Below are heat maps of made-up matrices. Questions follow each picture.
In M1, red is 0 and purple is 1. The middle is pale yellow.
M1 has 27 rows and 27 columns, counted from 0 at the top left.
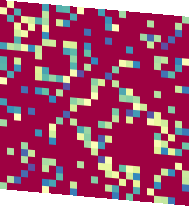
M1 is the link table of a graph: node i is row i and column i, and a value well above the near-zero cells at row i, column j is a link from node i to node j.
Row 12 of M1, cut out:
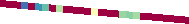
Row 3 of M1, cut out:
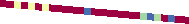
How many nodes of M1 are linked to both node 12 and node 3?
1
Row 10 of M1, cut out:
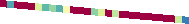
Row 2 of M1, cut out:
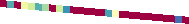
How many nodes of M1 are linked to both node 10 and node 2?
7
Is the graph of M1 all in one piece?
yes
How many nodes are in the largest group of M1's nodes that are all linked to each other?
4
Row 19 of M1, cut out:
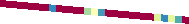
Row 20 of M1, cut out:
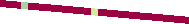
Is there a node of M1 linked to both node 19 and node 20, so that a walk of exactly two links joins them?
yes
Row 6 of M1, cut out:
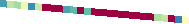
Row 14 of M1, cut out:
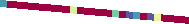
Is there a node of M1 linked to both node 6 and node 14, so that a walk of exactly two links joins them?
yes
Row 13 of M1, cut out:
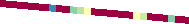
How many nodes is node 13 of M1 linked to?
7
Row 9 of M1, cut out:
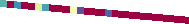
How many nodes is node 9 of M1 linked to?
7
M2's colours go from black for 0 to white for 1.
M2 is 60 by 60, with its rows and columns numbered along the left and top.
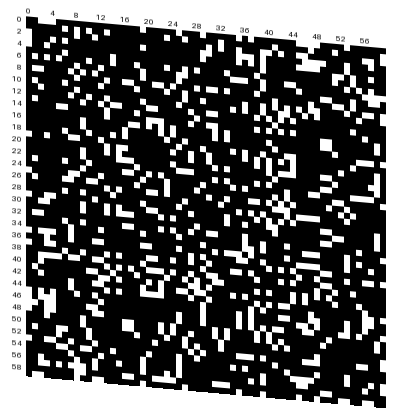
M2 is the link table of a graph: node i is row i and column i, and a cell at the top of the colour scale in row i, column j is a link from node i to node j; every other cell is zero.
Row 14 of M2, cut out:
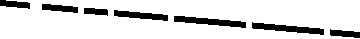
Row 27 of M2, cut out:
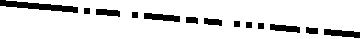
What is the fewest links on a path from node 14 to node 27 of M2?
2
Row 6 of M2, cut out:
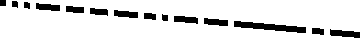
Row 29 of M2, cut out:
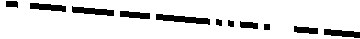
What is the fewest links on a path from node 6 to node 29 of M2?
2
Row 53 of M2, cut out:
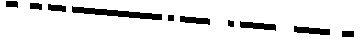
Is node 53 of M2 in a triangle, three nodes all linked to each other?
yes
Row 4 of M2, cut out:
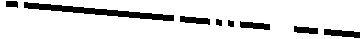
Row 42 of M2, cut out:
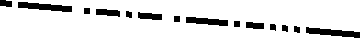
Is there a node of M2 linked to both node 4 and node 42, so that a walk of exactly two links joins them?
yes
